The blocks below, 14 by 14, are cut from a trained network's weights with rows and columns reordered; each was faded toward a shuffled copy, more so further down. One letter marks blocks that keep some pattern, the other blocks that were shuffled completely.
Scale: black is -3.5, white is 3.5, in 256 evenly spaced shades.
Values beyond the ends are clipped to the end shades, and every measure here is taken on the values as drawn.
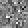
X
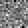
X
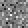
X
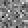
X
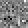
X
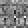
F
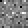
X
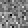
X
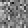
F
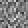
F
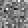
X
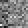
F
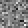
X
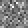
X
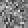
X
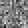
X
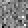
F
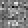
F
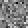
X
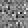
X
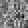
F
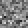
F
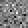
X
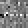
F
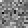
X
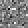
X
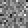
X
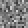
X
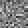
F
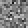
X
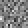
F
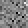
X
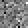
X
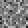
F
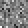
X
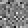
F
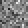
X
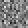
F
